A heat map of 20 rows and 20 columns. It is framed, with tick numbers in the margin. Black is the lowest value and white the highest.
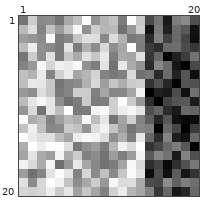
Seam: vertical, 70% of the way across, the left part higher. Ninth with the lowest average: middle right. Ninth with the highest average: bottom left.
